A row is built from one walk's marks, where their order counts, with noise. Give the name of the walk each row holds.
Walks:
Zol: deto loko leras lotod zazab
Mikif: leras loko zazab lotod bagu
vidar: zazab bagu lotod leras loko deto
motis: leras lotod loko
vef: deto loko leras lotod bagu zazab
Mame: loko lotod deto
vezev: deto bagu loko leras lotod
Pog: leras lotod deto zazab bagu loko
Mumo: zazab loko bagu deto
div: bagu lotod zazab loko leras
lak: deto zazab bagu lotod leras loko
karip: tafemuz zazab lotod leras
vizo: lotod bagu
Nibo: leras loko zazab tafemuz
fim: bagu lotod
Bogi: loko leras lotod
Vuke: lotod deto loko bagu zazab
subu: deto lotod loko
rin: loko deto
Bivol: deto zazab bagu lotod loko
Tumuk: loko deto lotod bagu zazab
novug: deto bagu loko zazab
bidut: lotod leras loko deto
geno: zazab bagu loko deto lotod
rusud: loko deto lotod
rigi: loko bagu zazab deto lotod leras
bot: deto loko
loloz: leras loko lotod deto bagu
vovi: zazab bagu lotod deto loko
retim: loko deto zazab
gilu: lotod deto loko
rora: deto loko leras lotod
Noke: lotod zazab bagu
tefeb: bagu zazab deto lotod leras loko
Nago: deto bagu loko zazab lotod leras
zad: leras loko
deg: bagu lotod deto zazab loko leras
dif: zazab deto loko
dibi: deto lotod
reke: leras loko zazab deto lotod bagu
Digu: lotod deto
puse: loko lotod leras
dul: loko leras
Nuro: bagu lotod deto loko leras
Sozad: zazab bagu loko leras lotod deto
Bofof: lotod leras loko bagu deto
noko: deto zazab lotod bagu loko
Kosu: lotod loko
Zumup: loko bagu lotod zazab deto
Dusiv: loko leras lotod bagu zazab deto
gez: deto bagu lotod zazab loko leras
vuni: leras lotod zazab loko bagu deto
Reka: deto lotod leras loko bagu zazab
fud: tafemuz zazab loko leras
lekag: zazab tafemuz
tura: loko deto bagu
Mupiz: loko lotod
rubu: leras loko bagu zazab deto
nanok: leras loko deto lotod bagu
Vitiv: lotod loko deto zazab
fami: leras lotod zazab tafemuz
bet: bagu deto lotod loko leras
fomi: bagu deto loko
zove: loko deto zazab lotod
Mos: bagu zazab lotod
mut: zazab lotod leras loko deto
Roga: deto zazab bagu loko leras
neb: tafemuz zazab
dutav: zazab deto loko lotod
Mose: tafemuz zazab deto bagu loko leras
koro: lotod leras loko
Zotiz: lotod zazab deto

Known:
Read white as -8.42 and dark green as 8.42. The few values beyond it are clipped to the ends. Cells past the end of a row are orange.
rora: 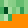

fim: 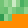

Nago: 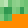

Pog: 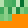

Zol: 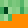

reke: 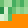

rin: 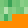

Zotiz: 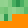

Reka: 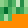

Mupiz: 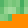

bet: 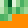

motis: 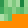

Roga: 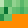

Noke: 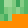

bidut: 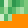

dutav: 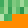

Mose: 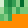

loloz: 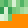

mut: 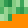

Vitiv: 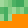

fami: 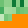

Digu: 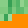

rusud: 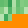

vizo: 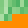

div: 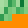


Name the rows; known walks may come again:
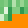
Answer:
Sozad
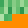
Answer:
dutav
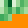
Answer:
bet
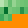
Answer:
lak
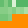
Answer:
Mos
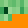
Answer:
Zol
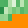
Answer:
Mumo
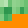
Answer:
Nago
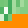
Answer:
Zumup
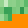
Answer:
vezev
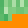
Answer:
tura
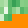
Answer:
rigi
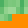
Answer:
Mupiz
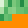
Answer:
tefeb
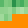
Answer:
dul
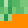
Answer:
gilu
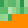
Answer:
puse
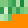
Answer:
vuni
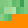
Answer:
Mame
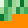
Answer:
deg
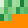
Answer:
Nuro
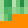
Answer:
karip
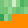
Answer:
fim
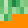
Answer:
zove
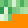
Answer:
loloz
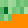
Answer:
bot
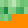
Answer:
dibi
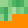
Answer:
Vitiv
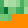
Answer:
subu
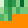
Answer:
Mose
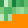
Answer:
koro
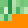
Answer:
Tumuk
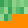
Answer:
dif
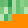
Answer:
rusud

